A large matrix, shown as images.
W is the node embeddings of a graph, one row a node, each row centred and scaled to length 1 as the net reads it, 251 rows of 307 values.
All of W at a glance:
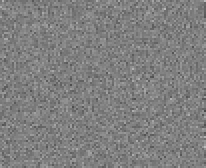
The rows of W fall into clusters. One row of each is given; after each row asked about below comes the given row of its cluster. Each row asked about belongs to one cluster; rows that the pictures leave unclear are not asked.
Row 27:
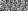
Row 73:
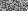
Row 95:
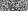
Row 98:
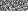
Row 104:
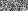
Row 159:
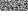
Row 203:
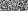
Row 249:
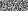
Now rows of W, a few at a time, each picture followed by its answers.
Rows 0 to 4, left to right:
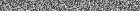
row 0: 98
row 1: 249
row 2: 98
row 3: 27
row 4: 159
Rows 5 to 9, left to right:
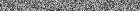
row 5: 104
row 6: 159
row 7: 27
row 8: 203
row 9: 249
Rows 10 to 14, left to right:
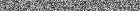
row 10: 73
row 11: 249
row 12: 159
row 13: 249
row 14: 159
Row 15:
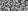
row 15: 27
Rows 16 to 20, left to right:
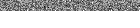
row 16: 73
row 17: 159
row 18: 104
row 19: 73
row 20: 73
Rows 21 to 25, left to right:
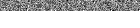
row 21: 73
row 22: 104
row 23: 27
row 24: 249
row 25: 27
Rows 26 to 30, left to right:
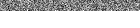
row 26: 73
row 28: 203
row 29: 104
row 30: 98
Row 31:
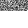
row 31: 159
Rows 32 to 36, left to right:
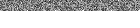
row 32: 249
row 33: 104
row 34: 95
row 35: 104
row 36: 95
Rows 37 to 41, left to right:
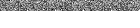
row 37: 73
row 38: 73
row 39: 95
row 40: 73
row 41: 95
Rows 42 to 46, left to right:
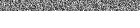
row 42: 27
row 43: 203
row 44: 95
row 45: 104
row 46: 249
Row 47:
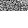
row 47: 73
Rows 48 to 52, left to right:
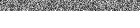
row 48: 104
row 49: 203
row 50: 159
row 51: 95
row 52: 27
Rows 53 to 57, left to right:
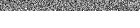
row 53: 98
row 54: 98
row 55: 27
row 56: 27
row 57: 95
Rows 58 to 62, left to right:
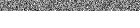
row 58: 159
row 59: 203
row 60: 27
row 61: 203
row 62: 159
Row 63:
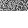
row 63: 203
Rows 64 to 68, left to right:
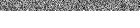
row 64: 95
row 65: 159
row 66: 203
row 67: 98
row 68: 104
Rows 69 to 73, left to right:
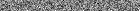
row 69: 203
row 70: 249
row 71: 203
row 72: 27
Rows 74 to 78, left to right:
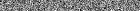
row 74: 104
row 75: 27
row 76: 159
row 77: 95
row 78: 249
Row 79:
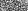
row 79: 73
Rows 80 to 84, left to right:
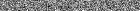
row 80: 95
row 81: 73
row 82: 95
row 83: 249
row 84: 249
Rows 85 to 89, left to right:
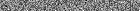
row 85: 203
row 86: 159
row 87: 98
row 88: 27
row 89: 73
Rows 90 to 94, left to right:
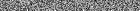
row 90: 73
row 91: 98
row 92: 73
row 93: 27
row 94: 27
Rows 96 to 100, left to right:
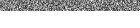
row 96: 249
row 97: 27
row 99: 203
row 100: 27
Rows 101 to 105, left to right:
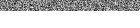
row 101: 95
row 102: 203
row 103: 95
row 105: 95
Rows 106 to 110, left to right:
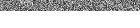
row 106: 73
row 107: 27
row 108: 159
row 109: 95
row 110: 98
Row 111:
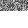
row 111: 104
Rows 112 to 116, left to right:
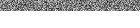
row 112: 203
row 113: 73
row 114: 27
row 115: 203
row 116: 203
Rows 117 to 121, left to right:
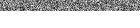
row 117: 203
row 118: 249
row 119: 249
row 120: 104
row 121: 104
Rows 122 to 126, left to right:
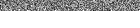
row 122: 98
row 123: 249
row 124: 95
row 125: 73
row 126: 249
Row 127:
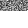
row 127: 249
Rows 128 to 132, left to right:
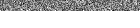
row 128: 98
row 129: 249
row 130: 73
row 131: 98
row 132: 27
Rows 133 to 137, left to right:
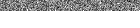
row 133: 73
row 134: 73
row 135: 249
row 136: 104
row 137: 104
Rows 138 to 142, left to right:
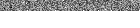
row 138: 27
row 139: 249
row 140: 249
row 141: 98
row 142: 73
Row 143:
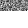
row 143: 27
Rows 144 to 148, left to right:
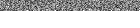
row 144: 27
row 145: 98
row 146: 27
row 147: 159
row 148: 159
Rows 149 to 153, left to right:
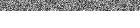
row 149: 73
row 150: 104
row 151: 203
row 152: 159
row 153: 104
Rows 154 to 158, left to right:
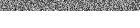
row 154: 203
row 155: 98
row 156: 249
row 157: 27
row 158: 203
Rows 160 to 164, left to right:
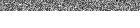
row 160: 104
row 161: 104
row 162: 249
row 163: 159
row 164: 249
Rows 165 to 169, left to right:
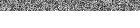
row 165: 104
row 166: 104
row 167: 249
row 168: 73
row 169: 104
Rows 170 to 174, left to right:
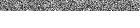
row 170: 95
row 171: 95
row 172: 73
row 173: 159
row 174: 73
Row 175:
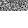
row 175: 98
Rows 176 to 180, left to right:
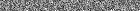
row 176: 27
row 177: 27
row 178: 203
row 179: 95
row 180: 249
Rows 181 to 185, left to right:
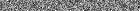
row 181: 249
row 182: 159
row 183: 98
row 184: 27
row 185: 104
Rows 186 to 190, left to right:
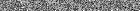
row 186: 73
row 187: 73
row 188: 104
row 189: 159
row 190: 159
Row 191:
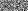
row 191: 159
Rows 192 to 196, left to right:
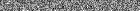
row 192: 104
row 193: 98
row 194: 203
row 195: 203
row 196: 27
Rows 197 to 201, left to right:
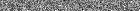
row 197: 104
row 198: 249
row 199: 249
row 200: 159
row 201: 95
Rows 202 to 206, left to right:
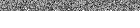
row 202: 203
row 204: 95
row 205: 98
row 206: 104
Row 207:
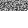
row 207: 159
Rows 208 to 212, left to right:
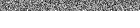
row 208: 73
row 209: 104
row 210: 98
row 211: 249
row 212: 98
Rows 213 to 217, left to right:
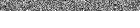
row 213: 95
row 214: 249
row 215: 73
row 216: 27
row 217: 203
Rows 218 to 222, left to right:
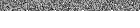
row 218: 98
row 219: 203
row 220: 104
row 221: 203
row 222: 98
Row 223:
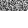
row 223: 95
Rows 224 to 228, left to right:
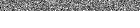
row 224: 98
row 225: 73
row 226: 104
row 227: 95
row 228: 249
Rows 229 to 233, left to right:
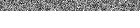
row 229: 249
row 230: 104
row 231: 73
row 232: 104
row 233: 104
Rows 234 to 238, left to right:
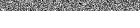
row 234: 73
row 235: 27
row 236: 27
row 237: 203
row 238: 98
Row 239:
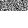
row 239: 249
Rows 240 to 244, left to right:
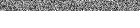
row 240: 95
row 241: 203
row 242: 73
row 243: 159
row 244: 27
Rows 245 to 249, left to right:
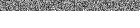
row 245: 73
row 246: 203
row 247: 73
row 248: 249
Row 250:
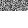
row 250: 27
